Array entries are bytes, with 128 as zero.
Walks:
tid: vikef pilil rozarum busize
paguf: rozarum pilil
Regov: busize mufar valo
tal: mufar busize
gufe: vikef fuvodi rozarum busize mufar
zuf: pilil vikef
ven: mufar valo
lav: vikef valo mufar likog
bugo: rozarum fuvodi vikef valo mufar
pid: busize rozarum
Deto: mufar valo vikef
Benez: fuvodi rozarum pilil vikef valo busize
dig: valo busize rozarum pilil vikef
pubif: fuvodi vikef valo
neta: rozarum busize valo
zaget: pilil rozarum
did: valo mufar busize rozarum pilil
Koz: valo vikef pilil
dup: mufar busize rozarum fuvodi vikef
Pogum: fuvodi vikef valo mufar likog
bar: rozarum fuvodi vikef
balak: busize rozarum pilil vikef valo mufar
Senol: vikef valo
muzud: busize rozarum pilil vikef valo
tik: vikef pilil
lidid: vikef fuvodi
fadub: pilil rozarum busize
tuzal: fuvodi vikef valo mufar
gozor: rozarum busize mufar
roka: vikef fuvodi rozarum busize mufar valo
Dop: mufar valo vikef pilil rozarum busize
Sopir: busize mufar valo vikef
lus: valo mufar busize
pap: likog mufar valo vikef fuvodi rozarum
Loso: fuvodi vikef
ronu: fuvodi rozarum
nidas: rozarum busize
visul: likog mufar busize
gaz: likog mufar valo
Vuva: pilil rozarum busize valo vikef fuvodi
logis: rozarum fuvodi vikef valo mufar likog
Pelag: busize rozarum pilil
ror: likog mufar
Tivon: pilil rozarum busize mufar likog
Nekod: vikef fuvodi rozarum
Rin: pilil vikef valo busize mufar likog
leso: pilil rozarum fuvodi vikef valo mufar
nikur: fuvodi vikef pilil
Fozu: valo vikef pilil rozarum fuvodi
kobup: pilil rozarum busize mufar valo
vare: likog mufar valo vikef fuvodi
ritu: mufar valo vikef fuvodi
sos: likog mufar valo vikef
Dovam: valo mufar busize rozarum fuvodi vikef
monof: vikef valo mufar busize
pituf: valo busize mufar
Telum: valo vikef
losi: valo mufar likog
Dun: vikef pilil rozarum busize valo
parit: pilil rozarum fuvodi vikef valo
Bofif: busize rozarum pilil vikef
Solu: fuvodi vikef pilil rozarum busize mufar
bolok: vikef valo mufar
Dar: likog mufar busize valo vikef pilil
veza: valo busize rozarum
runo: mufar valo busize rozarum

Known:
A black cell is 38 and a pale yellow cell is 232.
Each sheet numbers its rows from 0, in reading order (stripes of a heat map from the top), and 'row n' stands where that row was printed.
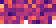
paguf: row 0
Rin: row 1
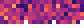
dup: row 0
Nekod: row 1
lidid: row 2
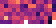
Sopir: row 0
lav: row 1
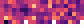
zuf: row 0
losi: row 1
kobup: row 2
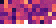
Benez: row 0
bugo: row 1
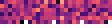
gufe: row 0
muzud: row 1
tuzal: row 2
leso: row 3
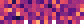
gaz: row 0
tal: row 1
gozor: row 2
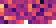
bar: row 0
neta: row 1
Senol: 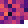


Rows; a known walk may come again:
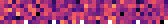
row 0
gaz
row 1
roka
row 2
ritu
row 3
logis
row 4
tik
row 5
gufe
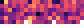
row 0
Solu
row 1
did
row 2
Pelag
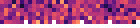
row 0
ven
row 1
tal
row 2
ronu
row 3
Deto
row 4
leso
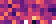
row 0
parit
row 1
zuf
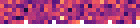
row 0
sos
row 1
Nekod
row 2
Loso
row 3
Bofif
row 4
Tivon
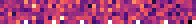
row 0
fadub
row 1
Pogum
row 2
Dovam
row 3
pid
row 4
lus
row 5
neta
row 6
bolok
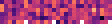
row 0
nidas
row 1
visul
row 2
Regov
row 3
pap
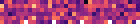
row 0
paguf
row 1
losi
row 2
kobup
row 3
nikur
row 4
lidid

